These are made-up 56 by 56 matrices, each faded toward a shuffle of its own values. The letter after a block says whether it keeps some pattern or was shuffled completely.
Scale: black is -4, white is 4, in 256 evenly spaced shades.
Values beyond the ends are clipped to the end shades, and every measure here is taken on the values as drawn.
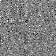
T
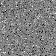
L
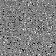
T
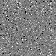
T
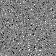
L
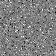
L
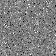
L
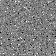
L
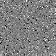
T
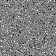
L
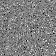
L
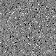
T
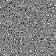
T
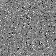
L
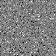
T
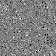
T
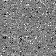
T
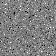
L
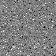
T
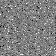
T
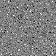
T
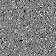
T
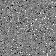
L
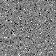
T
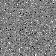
L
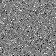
L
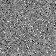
L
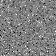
L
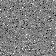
L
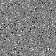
T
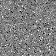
L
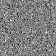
T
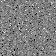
L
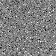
L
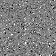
T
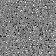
T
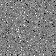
T
